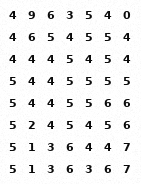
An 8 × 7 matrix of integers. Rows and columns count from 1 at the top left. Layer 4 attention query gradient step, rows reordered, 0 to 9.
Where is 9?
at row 1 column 2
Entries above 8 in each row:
1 0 0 0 0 0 0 0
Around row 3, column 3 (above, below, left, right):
5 4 4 5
